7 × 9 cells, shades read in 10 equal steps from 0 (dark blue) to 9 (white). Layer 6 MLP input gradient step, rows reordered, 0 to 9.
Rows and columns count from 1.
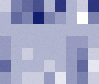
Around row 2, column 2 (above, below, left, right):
4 6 6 4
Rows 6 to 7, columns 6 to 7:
6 5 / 8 5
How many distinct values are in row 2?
6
